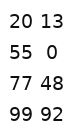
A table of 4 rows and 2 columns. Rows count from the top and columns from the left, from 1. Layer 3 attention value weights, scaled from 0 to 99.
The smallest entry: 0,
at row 2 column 2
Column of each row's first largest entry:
1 1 1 1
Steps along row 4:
down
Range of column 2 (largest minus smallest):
92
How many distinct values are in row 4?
2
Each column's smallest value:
20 0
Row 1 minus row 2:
-35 13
